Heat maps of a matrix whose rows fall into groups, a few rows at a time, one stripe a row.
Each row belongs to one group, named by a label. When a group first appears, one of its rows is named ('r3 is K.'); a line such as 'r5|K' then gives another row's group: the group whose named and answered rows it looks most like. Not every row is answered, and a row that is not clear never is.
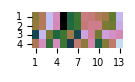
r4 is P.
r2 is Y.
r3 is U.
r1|Y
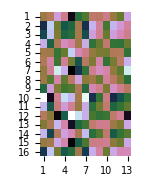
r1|Y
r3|U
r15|Y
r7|Y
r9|U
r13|Y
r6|P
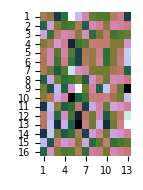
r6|P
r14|U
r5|P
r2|U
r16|U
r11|U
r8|U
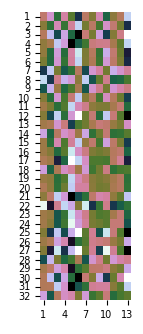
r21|Y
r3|P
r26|Y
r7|U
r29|Y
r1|P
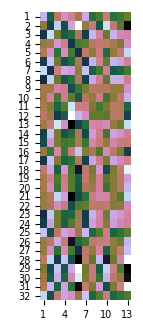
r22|Y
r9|Y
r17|U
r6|U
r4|Y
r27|P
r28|P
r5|P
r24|U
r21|Y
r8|U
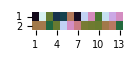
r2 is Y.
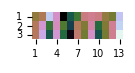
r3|P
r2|P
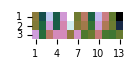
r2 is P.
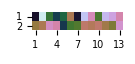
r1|U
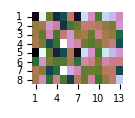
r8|P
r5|U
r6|U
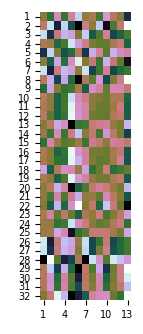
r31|P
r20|Y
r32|Y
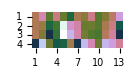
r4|U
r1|P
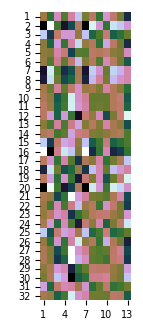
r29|Y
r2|U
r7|U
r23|Y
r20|U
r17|P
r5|Y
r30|Y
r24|P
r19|P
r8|U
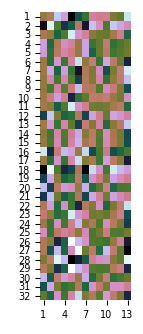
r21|U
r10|Y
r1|Y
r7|P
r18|U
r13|P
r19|U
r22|P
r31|U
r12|U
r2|U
